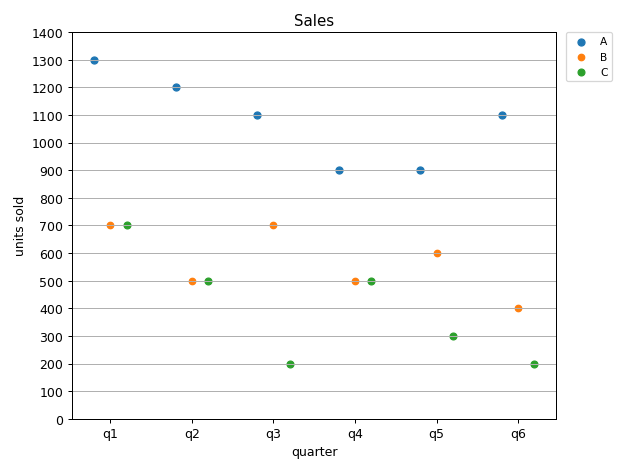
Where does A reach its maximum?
q1
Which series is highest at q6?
A
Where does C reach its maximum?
q1
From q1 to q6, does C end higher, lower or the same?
lower
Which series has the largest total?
A
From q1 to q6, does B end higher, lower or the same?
lower
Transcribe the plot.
Title: Sales
x-axis: quarter, ticks q1 q2 q3 q4 q5 q6
y-axis: units sold, ticks 0 100 200 300 400 500 600 700 800 900 1000 1100 1200 1300 1400
Legend: A, B, C
Values:
A: 1300 1200 1100 900 900 1100
B: 700 500 700 500 600 400
C: 700 500 200 500 300 200
